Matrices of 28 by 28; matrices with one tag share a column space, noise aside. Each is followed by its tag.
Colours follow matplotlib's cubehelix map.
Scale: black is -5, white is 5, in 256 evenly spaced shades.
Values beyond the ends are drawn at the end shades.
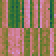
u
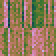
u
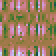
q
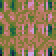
q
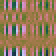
q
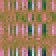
q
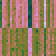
u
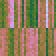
u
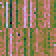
u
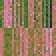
u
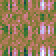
q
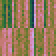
u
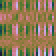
q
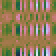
q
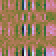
q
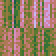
u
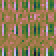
q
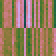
u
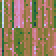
u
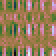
q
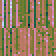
u
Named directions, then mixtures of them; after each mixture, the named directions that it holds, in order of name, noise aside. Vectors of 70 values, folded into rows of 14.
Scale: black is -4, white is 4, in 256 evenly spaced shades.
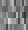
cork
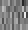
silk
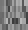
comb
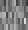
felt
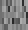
comb, silk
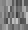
comb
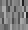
comb, silk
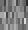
felt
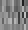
cork, silk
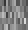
felt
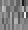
silk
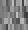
comb, cork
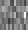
cork, silk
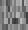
comb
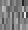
silk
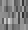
cork, silk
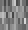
felt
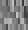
comb, cork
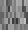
comb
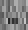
comb, cork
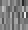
silk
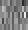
silk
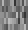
cork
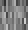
felt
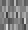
cork, felt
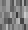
comb, cork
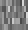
comb, silk
